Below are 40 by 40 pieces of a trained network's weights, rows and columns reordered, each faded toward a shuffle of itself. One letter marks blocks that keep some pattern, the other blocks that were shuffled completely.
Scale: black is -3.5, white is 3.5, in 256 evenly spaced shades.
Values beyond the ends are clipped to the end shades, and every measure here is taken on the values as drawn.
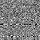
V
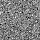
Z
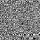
V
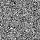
Z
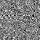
V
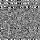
V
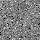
Z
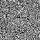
V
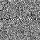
V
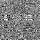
V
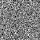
V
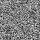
Z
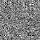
V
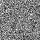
Z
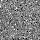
Z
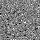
Z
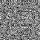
V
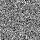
Z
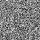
V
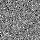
Z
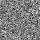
Z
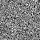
Z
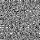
V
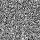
Z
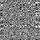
V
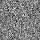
Z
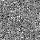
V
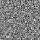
V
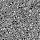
Z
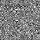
V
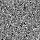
Z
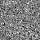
Z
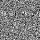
V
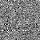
V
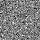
Z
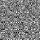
V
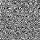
V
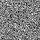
Z
